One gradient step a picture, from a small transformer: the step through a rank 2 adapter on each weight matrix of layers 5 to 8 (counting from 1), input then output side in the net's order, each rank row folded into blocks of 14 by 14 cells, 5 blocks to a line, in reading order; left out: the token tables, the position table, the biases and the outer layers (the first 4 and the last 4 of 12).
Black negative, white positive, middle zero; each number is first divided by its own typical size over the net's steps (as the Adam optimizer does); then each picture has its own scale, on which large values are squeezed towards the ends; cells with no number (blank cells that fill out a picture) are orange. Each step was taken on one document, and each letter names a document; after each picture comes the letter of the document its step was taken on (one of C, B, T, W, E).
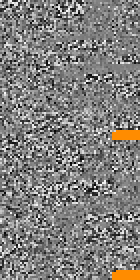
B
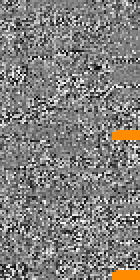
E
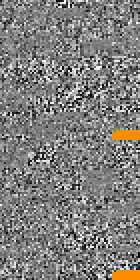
E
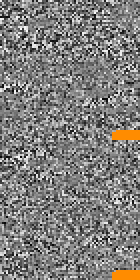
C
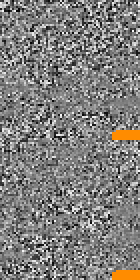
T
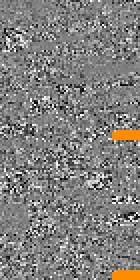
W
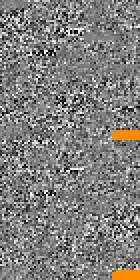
B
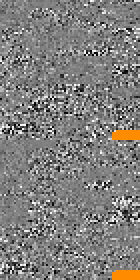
W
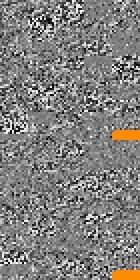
B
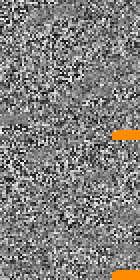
C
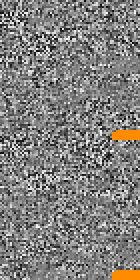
C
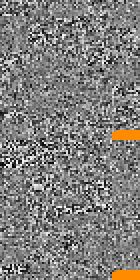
T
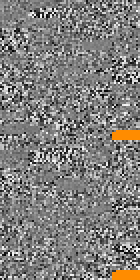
E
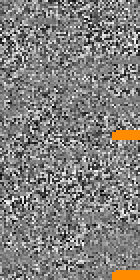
T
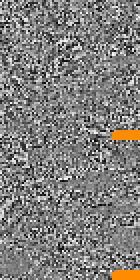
C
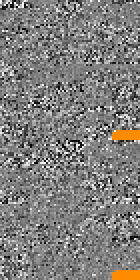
W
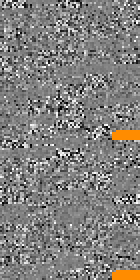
W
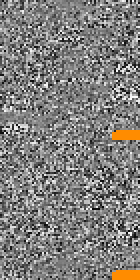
C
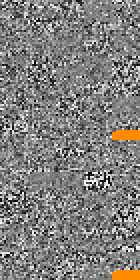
B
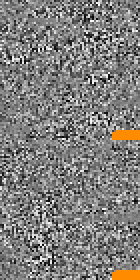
T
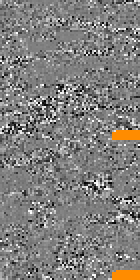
W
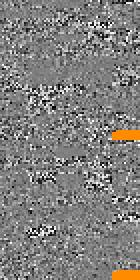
W
